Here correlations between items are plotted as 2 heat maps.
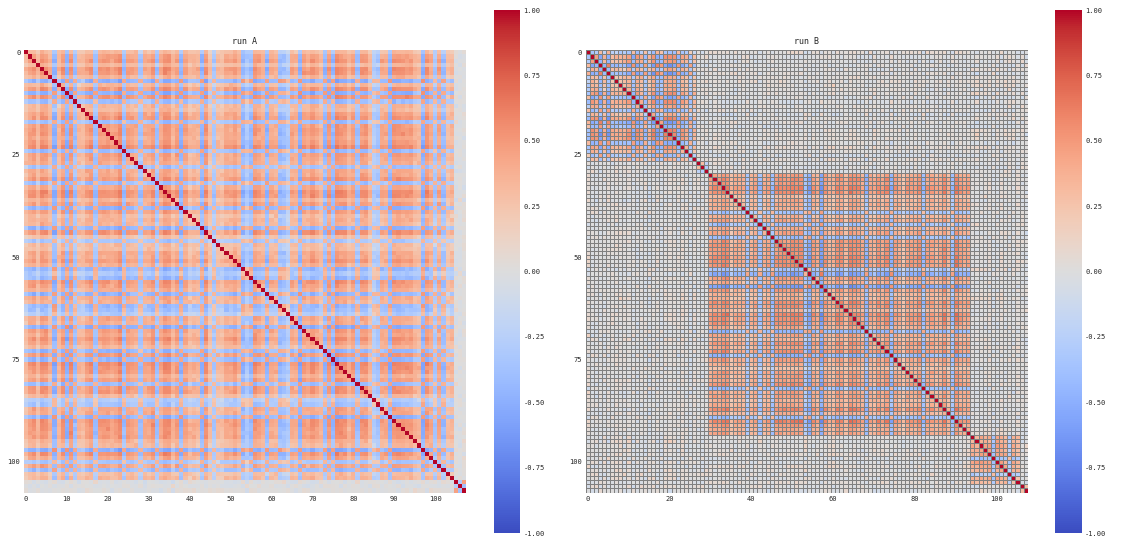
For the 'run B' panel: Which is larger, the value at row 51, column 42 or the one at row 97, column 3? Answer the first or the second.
the second
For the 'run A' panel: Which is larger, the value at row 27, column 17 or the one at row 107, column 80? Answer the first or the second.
the second
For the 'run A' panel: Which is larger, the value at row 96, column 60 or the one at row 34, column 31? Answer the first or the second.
the second
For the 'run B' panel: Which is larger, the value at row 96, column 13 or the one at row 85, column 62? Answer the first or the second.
the second
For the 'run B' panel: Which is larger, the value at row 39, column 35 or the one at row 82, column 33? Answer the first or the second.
the first
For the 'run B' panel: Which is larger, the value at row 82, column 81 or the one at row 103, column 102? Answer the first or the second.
the second
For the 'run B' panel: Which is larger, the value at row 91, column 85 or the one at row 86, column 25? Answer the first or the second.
the first
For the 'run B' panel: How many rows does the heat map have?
108
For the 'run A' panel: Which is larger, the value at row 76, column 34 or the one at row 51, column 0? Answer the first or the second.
the first
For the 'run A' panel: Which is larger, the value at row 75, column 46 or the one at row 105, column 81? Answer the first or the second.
the first
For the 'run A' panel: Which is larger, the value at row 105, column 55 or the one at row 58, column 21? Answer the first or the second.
the second
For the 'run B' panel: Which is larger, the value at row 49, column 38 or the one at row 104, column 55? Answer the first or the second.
the first
